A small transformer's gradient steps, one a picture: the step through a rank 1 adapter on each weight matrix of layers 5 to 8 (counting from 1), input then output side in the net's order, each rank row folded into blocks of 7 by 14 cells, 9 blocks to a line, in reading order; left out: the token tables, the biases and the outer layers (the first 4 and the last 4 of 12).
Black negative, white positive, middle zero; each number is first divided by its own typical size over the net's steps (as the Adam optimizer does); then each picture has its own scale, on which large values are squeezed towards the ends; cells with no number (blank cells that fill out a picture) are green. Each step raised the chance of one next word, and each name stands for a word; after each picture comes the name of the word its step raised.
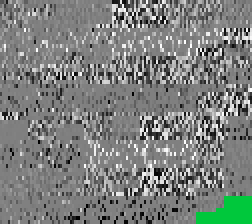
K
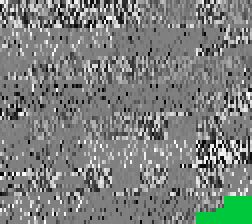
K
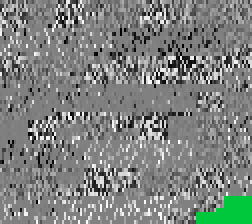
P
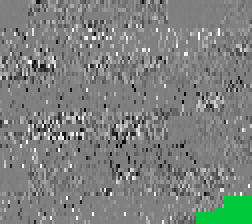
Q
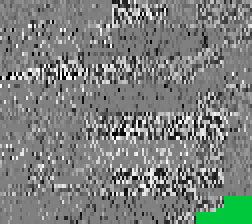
K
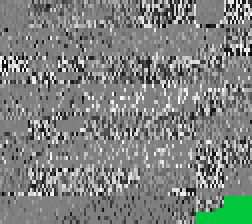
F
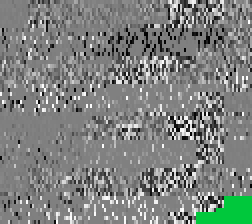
P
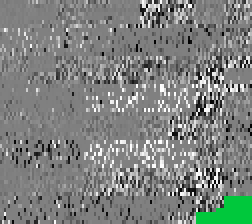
F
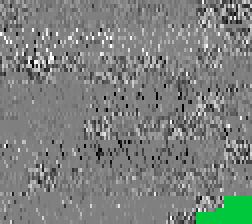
Q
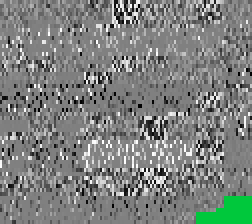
K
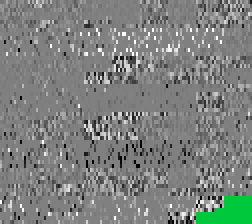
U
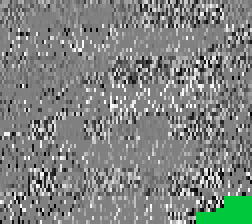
F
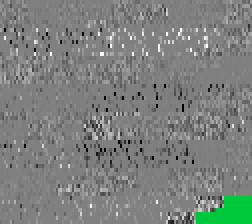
U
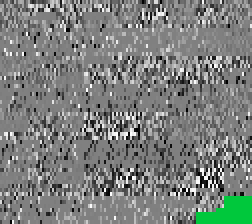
Q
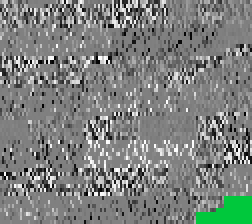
K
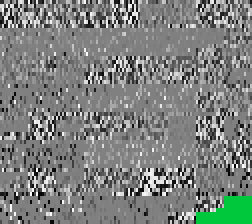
K
